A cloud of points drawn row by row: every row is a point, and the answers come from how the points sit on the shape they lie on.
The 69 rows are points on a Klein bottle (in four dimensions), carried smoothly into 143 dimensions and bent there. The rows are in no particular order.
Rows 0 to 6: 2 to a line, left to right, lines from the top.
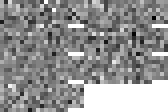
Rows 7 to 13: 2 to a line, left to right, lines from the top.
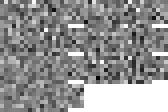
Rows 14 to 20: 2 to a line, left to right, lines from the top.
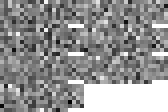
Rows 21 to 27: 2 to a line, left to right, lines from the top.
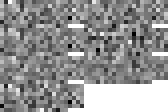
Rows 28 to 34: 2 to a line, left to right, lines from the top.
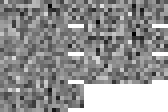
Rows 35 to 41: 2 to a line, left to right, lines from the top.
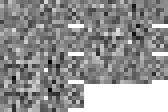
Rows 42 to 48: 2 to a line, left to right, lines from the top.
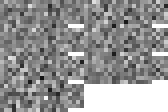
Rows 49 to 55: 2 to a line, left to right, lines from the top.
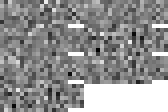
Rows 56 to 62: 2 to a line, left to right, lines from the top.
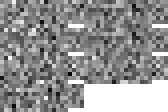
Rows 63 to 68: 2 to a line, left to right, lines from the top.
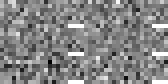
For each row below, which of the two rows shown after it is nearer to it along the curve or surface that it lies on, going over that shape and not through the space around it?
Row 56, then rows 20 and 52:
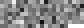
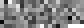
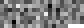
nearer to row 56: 20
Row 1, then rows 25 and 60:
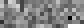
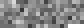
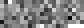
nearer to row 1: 25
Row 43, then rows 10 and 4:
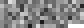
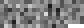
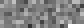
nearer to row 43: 4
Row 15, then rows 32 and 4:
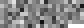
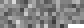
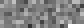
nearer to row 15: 4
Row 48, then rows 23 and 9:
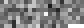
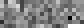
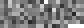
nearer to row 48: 9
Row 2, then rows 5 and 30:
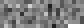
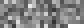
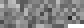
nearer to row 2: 5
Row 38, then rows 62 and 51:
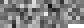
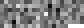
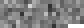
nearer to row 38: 62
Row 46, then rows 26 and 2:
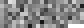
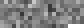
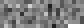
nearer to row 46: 26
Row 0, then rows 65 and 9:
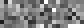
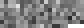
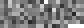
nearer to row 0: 9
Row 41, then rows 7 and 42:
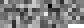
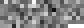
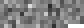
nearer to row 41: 7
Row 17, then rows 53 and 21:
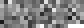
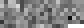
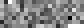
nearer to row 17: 21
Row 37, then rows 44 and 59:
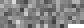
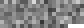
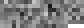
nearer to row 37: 44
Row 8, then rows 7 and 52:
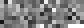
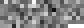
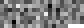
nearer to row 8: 52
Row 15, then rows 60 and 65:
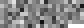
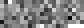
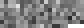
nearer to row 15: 60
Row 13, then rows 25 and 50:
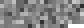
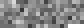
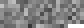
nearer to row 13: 50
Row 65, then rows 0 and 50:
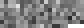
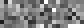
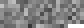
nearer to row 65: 50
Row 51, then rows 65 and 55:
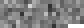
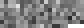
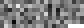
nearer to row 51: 55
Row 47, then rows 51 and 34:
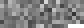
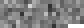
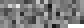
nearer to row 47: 34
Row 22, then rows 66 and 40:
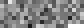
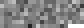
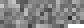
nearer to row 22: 66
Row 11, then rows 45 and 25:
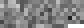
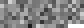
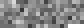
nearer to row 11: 25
